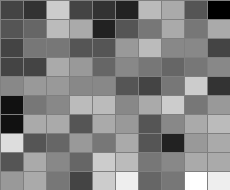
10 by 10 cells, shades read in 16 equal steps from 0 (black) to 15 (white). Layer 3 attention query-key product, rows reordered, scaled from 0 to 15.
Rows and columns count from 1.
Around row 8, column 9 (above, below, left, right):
10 10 2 10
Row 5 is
8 9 9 8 8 5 4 7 12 3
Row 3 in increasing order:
4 4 5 5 7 7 8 8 9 11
